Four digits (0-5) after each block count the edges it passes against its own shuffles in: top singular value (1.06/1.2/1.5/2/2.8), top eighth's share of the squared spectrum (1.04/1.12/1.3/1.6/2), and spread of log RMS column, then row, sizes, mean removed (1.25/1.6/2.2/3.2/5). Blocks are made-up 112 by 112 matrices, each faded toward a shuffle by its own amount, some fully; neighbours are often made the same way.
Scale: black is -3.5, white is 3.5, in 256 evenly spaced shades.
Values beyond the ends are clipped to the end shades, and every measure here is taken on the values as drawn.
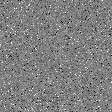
0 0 0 0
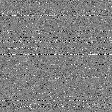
3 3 0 4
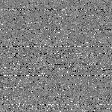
2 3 0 3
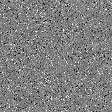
0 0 0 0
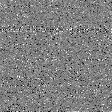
2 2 0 2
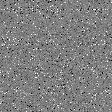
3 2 0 1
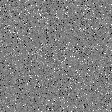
1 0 0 0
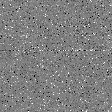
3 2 0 1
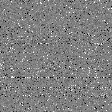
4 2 1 2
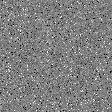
0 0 0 0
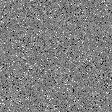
0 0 0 0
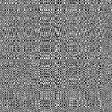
5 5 4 4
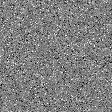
2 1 0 0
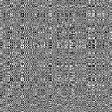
5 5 4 4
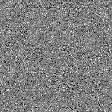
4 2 1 1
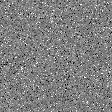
0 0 0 0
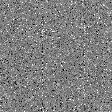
1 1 1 0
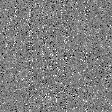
1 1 2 0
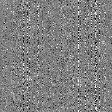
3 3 4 0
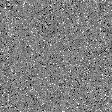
1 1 2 0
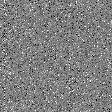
1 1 1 0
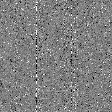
3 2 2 0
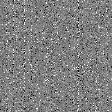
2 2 3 0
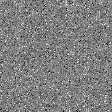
1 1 2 0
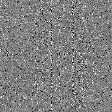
2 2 3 0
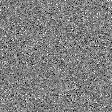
0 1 0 2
